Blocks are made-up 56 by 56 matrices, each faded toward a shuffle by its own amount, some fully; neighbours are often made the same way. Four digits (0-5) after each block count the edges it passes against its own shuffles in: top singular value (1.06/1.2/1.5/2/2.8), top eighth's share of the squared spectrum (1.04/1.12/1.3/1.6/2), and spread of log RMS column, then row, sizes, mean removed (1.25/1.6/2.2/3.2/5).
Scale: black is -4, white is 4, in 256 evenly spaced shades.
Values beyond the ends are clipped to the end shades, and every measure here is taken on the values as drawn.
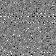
2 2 0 2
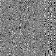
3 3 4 0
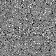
2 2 0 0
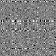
4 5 2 3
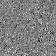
1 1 0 0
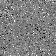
1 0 0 0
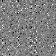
3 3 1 1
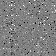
2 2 0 0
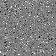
1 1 1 0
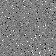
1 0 0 0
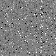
2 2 1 0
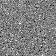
0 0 0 0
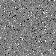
0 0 0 0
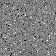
0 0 0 0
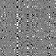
4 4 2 2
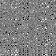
4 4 2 2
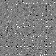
4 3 2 1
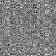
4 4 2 2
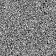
0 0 0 0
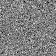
0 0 0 0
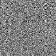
3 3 2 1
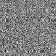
3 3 1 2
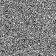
1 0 0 0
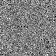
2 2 0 0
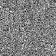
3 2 1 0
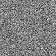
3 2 0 1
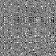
4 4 3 2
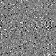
3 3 1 2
